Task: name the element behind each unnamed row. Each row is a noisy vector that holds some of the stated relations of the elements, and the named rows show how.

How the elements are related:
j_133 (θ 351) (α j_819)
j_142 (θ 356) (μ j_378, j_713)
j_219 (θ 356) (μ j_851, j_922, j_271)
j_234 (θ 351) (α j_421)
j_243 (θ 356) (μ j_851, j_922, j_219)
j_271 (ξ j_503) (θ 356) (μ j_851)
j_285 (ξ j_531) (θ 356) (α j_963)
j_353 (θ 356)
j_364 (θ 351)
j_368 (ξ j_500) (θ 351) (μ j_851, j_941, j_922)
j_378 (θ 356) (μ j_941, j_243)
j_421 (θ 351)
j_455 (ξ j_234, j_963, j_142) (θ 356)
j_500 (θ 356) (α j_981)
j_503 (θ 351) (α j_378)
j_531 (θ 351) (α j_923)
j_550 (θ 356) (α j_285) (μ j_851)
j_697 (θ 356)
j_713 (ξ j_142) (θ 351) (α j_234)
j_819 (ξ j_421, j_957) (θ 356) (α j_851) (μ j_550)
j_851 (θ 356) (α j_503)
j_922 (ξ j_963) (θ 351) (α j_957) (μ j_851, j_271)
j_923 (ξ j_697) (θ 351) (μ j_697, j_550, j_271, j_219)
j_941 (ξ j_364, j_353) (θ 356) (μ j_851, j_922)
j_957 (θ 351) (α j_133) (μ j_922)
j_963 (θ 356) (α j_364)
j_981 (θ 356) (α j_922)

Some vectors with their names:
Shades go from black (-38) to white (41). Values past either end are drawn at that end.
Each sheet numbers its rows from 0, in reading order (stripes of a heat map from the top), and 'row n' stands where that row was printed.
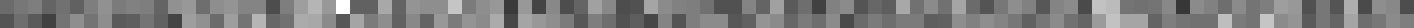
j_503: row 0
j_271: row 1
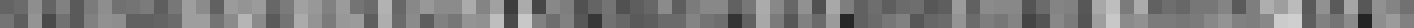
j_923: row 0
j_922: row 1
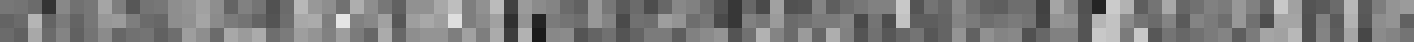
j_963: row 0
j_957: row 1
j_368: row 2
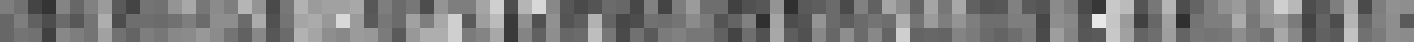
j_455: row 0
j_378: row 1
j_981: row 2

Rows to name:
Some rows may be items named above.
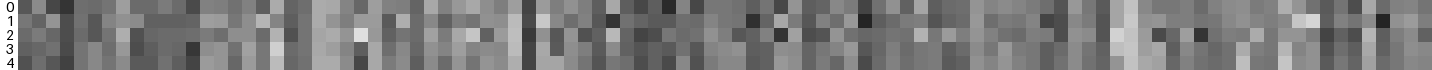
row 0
j_550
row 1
j_922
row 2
j_378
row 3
j_941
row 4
j_271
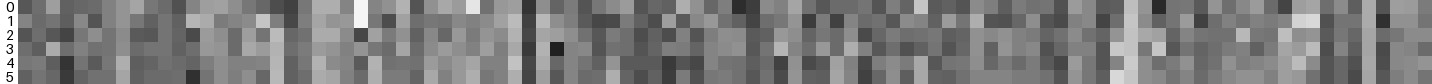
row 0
j_531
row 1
j_713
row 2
j_271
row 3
j_368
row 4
j_142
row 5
j_243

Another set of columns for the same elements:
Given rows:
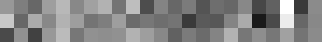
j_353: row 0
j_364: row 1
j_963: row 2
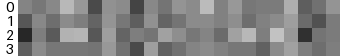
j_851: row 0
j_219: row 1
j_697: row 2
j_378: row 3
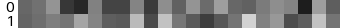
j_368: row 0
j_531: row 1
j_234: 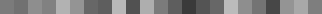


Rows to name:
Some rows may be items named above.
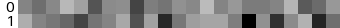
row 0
j_851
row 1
j_819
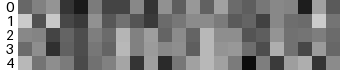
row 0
j_368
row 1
j_713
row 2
j_455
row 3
j_285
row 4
j_941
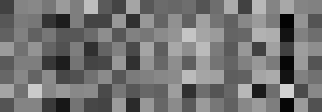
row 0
j_142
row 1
j_923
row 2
j_271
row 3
j_922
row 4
j_923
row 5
j_271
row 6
j_957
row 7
j_923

